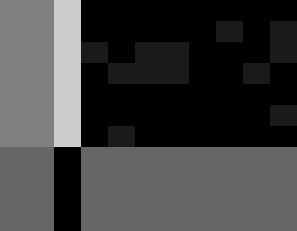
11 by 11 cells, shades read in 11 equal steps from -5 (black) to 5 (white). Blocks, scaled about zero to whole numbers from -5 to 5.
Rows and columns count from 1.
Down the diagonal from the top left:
0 0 3 -5 -5 -5 -5 -1 -1 -1 -1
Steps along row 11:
same down up same same same same same same same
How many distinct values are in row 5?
3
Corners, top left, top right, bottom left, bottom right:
0 -5 -1 -1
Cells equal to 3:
7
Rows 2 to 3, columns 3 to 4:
3 -5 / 3 -4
